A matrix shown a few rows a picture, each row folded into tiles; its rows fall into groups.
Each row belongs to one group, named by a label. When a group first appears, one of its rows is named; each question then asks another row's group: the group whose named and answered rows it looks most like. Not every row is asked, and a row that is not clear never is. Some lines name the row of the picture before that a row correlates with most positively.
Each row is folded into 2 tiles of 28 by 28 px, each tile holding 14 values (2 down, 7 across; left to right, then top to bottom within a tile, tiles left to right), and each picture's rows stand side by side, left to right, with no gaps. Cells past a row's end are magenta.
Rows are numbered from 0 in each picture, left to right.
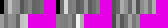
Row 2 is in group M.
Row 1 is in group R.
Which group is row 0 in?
R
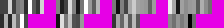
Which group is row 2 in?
M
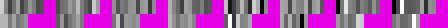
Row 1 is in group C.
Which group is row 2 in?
M
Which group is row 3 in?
M
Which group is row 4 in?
M
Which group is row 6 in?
R
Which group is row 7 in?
R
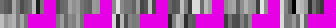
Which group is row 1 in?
C
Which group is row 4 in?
C
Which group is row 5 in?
M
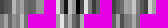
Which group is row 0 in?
C
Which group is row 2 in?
C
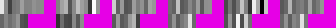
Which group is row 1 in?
C
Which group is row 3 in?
R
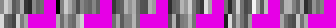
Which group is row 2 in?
C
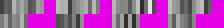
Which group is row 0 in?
C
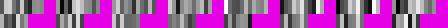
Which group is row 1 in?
M
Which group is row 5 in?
C
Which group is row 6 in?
C
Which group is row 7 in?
M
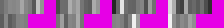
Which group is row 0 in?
C
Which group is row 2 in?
R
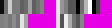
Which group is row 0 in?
R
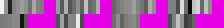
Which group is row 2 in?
C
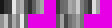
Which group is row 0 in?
C
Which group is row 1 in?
C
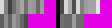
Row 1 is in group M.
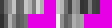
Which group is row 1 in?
M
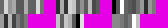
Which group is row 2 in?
R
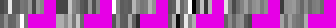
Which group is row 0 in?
R
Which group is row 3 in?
M
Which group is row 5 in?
R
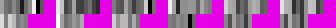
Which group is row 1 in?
M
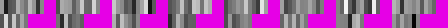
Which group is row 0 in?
M
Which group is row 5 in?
M
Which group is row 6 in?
R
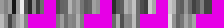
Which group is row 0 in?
M
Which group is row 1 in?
C
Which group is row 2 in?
C
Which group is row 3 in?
M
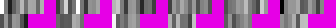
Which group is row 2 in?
M
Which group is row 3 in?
R
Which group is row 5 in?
R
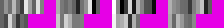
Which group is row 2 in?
M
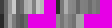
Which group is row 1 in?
R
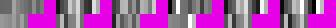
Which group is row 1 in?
C
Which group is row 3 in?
R
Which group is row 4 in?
C
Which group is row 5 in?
C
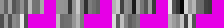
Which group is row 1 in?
M
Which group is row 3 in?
M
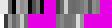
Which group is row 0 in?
M
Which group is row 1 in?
R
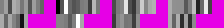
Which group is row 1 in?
R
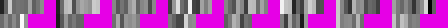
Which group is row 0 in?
R
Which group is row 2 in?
M
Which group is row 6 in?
M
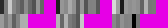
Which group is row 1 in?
R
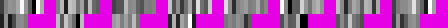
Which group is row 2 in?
C
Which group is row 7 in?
C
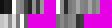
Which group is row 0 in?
C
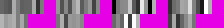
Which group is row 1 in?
M
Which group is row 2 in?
R
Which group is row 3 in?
C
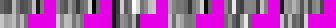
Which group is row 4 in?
R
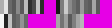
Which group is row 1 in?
R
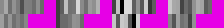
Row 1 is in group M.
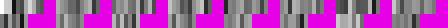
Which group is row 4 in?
R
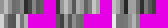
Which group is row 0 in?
M
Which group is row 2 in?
M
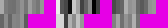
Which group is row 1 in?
M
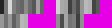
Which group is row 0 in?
R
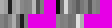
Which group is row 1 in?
R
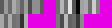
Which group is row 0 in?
R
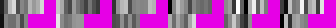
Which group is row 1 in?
M
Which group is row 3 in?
R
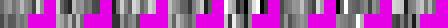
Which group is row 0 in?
C
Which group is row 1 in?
M
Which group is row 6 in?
R
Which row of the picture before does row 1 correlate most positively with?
1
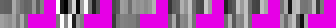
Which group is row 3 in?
C
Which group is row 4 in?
C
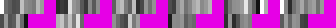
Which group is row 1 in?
C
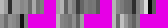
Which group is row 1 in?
M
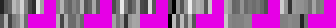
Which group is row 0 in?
C
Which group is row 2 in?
R
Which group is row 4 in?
M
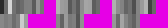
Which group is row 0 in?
R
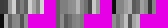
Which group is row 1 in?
C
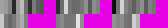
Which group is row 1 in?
R
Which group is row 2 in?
R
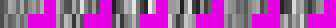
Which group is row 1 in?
M
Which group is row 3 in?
M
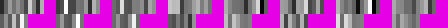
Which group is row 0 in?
R
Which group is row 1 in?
R
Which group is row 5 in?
M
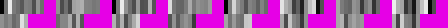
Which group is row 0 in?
R
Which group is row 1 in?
M
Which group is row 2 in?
R
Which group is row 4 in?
R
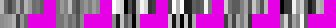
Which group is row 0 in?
M
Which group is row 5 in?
C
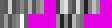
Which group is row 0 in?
R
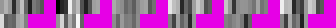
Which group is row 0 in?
M
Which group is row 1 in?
C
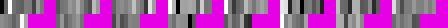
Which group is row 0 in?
R
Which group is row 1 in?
C
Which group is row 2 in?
C
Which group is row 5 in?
M
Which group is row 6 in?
M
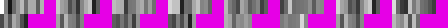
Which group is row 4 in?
M
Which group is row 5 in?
R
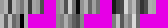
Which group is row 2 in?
C
